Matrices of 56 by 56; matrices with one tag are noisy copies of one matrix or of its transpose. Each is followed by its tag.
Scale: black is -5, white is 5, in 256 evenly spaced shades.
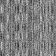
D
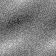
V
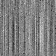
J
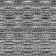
D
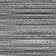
J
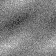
V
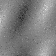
V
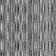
D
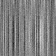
J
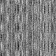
D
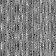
D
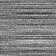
J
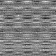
D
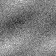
V
